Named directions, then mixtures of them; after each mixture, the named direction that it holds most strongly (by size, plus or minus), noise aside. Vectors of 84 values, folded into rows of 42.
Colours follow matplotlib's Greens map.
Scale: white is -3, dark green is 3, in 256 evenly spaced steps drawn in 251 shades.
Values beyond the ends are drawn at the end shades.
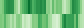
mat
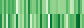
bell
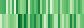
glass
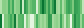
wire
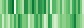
glass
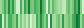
bell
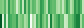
bell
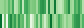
wire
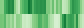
mat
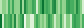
wire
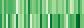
bell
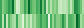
bell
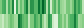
glass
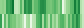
mat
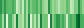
bell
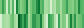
glass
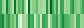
glass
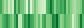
mat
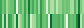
bell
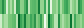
glass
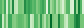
bell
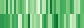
glass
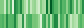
glass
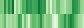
mat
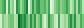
glass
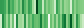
wire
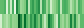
glass
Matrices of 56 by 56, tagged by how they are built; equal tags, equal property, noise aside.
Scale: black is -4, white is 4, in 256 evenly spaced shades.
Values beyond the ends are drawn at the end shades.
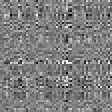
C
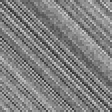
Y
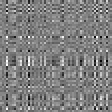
C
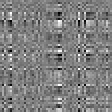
C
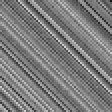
Y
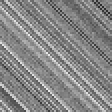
Y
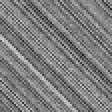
Y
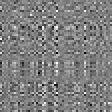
C
